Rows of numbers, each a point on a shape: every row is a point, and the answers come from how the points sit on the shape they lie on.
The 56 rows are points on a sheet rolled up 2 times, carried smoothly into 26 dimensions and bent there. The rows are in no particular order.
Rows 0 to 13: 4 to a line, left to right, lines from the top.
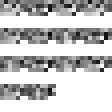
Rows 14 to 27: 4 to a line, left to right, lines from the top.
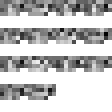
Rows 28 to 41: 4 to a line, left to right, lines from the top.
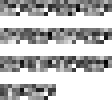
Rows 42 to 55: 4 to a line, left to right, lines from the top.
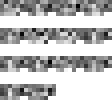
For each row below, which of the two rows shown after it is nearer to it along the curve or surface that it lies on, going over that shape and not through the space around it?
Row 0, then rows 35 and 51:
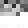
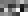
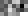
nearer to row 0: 35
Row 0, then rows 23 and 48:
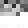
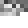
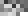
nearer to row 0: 48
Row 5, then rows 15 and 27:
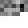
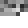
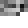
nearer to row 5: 27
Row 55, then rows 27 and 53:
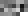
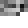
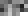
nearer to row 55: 27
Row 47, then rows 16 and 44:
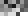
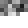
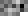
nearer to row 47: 16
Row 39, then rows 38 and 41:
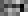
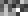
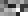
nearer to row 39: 41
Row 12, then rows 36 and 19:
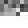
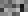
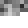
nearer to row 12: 36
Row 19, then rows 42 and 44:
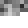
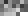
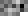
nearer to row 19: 44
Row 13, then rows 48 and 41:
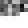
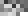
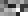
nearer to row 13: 41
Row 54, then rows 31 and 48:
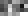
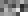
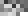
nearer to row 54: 31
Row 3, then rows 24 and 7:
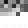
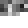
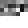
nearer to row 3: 7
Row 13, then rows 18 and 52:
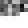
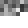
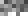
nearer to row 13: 52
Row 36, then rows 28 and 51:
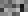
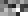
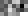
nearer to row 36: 51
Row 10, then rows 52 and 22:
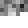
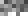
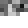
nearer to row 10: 52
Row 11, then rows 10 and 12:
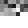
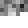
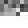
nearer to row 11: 12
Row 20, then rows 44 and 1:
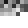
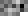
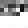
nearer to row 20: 1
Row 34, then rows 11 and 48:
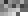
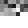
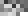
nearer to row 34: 11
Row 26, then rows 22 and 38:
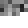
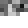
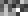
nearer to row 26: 22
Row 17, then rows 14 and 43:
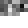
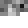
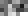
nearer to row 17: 43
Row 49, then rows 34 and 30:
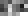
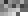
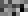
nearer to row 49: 30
